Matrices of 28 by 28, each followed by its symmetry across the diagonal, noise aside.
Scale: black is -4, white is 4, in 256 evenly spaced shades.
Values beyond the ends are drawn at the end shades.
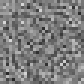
symmetric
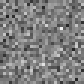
neither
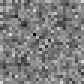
symmetric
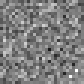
symmetric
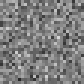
neither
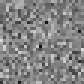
neither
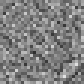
symmetric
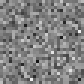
symmetric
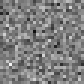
neither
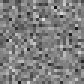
neither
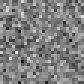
neither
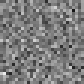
neither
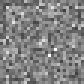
symmetric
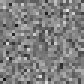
neither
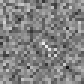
symmetric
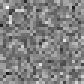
symmetric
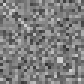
symmetric
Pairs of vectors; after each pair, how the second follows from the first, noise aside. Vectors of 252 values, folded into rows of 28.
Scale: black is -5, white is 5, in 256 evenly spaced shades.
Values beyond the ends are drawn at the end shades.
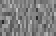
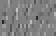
partly zeroed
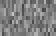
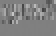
partly zeroed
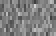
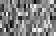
scaled up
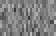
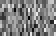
scaled up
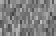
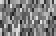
scaled up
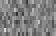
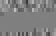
partly zeroed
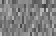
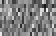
scaled up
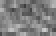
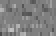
partly zeroed
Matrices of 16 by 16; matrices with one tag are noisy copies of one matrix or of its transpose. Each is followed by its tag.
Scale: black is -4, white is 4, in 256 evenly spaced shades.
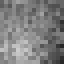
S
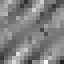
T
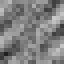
T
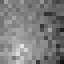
S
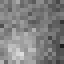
S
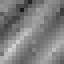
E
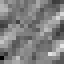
T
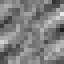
T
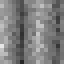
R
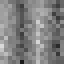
R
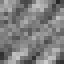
T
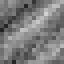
E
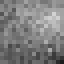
S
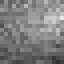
S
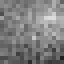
S
